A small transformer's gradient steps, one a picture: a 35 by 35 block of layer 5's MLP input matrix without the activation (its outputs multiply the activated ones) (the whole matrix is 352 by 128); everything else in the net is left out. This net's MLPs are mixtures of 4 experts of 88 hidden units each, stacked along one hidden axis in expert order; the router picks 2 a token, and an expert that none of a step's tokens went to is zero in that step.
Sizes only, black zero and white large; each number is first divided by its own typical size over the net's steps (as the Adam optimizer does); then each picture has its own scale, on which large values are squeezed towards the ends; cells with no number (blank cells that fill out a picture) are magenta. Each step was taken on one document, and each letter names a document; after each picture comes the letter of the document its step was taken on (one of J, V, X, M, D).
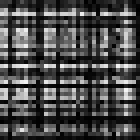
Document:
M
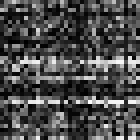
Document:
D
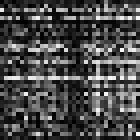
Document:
D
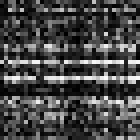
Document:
D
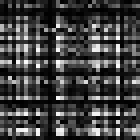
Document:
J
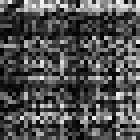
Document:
D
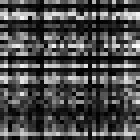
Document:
M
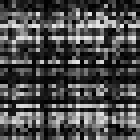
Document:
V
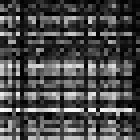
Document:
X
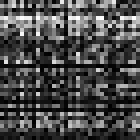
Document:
V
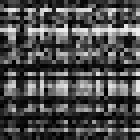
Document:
X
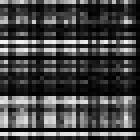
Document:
M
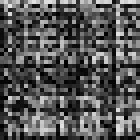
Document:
D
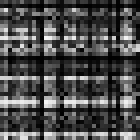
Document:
M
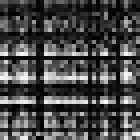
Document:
M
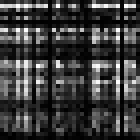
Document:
J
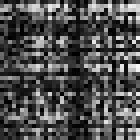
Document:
D
